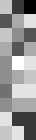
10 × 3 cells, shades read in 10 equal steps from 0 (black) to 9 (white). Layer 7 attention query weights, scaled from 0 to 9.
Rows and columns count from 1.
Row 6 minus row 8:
0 0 1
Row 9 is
8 2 2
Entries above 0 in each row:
2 3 3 3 3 3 3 3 3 3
